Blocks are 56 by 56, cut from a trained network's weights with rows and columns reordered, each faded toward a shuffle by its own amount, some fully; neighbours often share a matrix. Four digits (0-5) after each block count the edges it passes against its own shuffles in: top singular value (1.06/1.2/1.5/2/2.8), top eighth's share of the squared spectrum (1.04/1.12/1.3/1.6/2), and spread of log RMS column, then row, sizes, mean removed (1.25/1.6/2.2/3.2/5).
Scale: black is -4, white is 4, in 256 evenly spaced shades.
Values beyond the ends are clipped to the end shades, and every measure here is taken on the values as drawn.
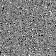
0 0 0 0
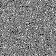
0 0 0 0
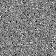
0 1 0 0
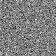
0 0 0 0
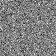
0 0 0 0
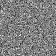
0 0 0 0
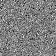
0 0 0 0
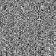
3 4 2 1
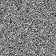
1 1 0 0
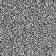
3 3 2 1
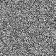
2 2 0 0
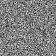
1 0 0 0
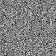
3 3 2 0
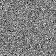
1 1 0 0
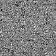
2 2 2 0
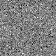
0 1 1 0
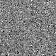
0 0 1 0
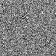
2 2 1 0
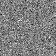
2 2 0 0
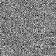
3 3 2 1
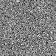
1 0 0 0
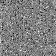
1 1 0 0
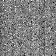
2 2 0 1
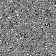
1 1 0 0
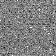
1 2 1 0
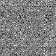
2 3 2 1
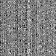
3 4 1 3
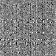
3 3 1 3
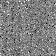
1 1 0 0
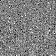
1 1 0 0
